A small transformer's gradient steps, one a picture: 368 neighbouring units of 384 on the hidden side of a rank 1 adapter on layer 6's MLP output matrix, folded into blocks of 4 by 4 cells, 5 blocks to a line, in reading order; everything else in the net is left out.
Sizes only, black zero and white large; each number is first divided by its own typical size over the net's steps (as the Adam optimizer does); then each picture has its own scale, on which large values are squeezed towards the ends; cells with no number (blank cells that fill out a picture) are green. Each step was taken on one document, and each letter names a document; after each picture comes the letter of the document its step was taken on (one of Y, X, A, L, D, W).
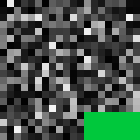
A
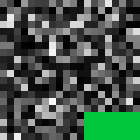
A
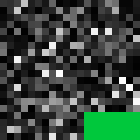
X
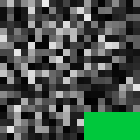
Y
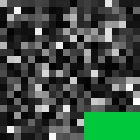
A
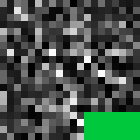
X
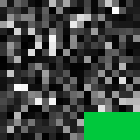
X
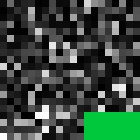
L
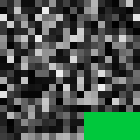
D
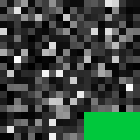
X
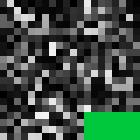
L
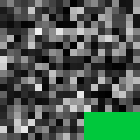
Y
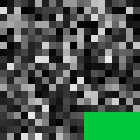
D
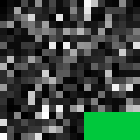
L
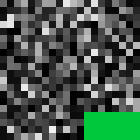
D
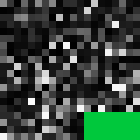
L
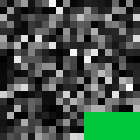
X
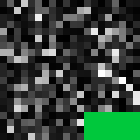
X
